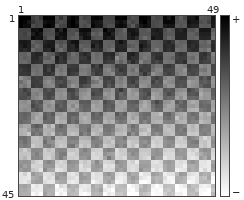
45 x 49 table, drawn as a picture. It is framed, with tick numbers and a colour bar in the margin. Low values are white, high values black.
Lone odd cells: none. Ninth with the lowest average: bottom right. Slope: up to the top. Grain: checkered.
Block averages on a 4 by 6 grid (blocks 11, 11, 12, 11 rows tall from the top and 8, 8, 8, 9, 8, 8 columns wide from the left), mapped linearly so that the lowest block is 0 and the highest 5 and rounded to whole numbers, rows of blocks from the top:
555554 / 433333 / 222222 / 100000
